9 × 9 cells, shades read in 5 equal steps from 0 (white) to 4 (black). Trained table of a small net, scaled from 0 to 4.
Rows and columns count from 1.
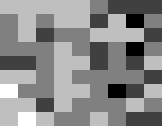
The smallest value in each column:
0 0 1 1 1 1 1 1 1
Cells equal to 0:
2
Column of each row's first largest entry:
7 8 3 8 1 9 7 3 8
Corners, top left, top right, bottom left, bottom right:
1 3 1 3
